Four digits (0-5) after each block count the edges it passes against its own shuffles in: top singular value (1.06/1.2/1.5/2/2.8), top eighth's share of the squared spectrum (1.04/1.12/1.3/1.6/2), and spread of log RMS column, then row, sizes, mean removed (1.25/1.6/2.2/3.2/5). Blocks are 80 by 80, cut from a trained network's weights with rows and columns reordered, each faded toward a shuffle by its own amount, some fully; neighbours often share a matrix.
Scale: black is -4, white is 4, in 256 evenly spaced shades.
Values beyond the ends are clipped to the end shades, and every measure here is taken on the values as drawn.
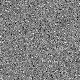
0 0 0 0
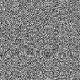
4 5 2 1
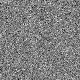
0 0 0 0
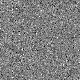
1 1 1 0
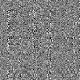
4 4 3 2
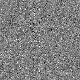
2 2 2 0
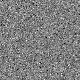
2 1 0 0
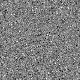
2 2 0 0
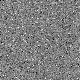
0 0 0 0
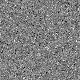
0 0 0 0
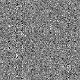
3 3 3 1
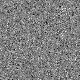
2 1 1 0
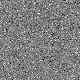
0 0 0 0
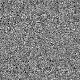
2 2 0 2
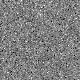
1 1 0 0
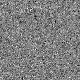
1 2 0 0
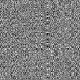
4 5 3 2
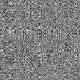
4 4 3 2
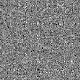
3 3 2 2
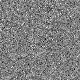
2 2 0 0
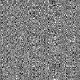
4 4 3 1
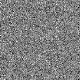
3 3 2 0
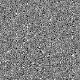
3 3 2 0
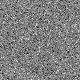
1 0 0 0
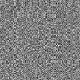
4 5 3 1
